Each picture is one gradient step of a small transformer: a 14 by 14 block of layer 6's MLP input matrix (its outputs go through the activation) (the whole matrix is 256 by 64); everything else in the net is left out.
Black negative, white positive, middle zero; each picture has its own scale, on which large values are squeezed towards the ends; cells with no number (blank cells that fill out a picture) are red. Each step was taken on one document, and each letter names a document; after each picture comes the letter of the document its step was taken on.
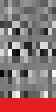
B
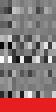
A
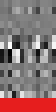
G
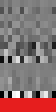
G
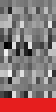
A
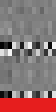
A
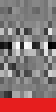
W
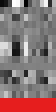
B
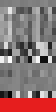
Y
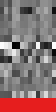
G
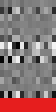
G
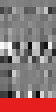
Y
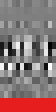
W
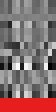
W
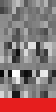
B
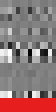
Y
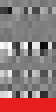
Y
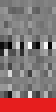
A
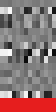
Y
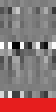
G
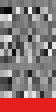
Y
